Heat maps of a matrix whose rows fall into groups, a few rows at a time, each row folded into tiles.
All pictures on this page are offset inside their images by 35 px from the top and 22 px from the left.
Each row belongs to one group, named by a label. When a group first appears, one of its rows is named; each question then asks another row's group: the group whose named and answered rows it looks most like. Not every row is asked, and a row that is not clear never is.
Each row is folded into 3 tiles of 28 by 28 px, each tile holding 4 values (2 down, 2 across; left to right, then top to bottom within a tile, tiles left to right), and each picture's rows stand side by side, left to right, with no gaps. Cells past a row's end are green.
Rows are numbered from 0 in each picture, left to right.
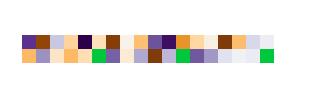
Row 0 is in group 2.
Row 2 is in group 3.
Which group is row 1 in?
3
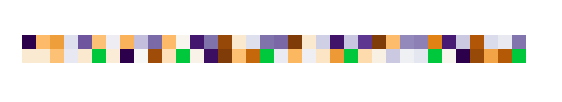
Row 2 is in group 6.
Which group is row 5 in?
6
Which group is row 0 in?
2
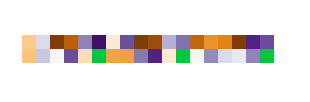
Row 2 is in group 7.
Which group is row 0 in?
7
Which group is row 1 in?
7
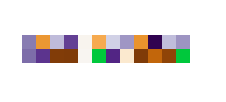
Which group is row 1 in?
6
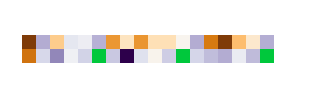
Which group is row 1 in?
3
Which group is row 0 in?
7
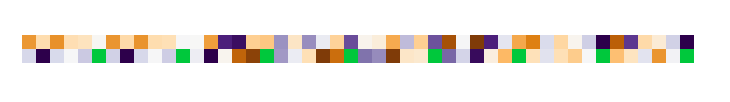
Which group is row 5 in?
3
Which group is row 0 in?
3
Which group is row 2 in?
6
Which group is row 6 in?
7
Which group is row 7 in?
7
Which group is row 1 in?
3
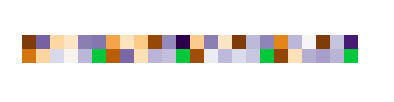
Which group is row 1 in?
7
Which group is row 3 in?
7
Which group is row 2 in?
7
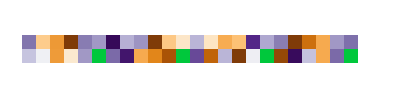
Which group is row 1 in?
6
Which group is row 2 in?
2
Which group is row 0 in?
2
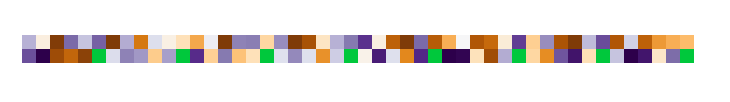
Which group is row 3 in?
2
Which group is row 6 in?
7
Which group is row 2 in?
3
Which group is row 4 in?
2
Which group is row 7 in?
3
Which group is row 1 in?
3
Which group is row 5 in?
3
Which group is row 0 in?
6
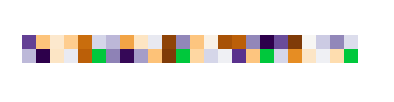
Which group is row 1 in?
6
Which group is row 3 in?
2
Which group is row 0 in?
6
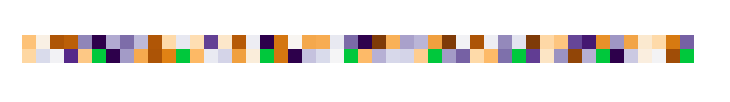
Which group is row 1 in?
6
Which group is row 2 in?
7
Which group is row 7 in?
6
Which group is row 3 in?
7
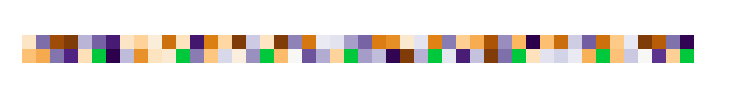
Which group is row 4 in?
2
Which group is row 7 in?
7
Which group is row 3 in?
7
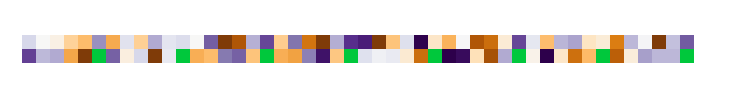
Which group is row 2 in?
7
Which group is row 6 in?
6
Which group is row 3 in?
7
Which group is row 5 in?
3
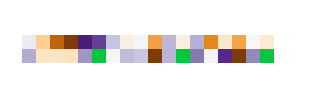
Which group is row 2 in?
2
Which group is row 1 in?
2
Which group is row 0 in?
2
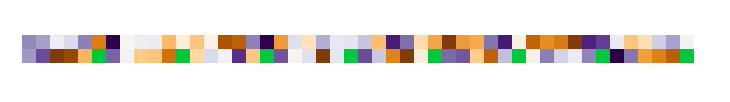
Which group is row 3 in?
3
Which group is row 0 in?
6
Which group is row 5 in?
3
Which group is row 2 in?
7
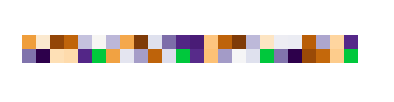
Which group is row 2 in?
2
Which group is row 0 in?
3
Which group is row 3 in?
6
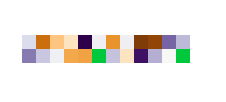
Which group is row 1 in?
7
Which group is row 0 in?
2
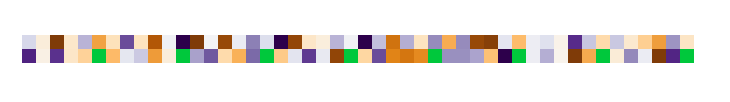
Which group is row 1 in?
7
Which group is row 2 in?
3
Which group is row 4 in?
6
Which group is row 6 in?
6
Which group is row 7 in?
2
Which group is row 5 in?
3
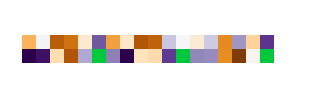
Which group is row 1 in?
3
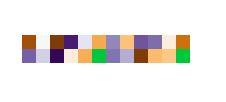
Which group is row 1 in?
6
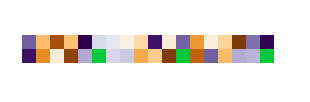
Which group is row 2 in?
7
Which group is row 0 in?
2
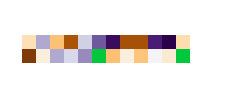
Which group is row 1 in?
2
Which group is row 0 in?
7
